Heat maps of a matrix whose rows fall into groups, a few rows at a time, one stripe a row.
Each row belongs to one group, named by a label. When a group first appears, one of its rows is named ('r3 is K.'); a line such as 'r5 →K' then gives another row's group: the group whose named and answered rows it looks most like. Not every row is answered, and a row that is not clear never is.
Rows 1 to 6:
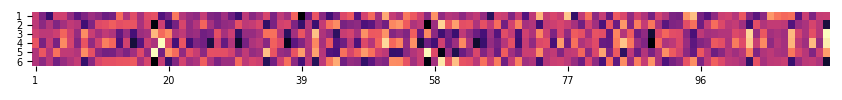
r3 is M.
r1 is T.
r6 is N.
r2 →N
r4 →M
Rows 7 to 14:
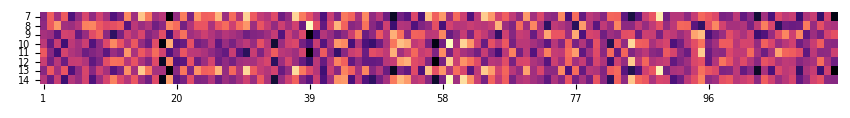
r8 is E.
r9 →T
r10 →N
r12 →N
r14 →N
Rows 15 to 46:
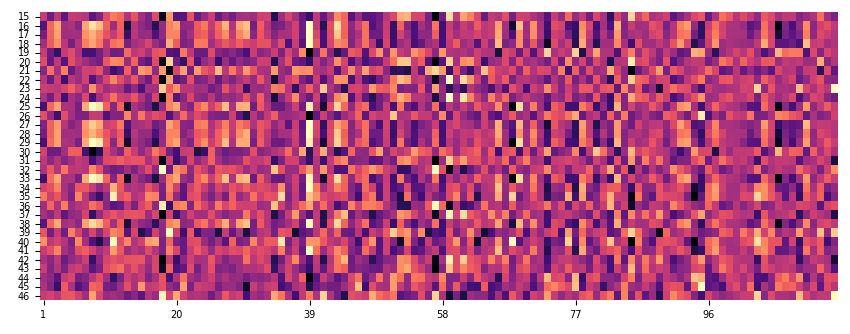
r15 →N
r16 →E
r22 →N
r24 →N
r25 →E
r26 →T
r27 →E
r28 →E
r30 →T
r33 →E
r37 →N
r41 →E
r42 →N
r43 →N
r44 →T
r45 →T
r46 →M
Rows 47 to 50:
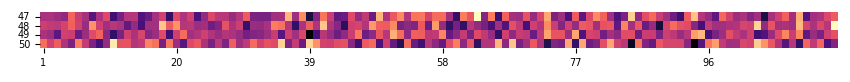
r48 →M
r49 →T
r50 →E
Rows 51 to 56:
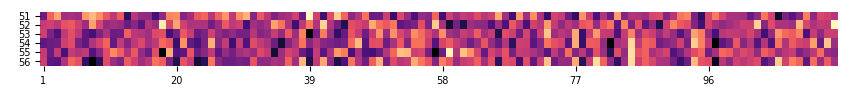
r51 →E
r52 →M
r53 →T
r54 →T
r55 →N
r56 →T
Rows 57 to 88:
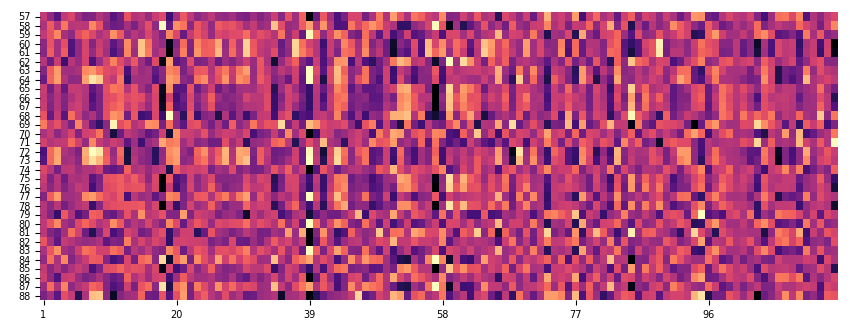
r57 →T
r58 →M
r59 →E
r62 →N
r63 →E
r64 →E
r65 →N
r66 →N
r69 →E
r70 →T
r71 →M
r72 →E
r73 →E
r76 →N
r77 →E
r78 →N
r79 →T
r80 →E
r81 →T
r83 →E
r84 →M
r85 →N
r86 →T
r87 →M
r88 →T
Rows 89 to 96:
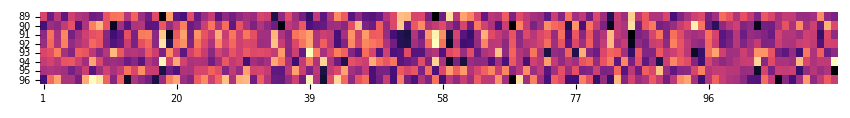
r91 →M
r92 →M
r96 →E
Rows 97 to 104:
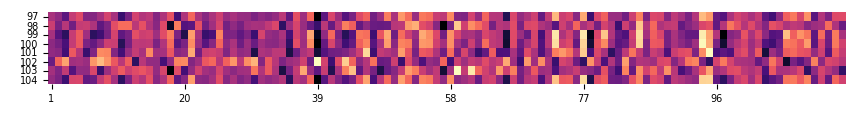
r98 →N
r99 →T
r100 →T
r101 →T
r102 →E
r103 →N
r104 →T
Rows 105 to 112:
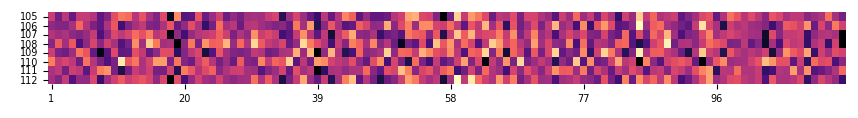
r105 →N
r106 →T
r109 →T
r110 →E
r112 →N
